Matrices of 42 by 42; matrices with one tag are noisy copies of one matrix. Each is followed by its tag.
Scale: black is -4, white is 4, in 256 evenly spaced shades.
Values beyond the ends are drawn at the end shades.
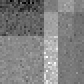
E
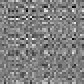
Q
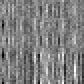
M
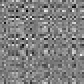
Q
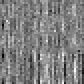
M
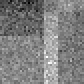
E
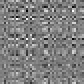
Q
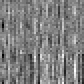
M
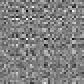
Q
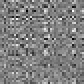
Q
